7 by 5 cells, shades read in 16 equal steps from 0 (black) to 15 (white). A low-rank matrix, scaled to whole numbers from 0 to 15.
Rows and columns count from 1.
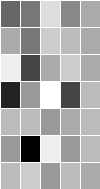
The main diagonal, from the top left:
6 7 10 4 11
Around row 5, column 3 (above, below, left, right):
15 14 11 10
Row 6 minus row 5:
-2 -11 5 -1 0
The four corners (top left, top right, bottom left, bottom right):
6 10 11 10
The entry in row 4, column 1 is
2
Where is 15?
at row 4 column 3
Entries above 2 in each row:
5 5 5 4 5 4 5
